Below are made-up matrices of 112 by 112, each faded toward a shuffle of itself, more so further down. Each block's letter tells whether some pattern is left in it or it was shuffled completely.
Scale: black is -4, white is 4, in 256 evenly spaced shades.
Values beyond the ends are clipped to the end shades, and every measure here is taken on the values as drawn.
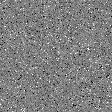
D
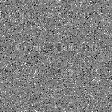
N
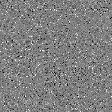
N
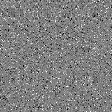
N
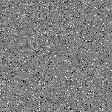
N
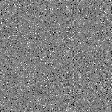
N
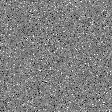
D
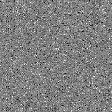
N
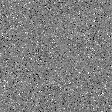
D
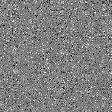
N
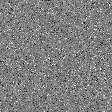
D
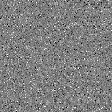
N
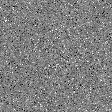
D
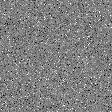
D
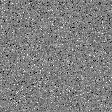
D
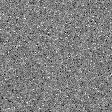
D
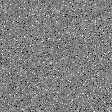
D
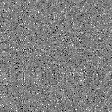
N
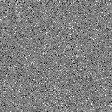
N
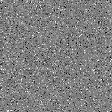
N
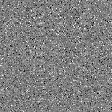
N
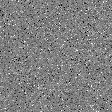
D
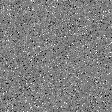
D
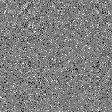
N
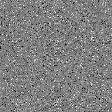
N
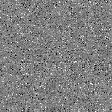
N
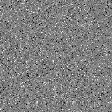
N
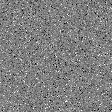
D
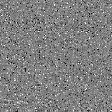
N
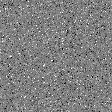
D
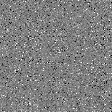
N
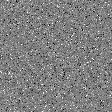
D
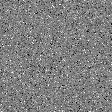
D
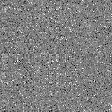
N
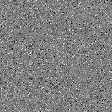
N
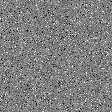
D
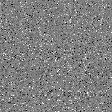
N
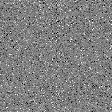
N
